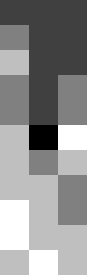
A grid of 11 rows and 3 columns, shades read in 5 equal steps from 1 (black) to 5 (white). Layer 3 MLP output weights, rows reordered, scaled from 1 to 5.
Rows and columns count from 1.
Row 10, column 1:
5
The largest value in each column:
5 5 5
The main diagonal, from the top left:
2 2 2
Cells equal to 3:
8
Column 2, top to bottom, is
2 2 2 2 2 1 3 4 4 4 5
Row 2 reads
3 2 2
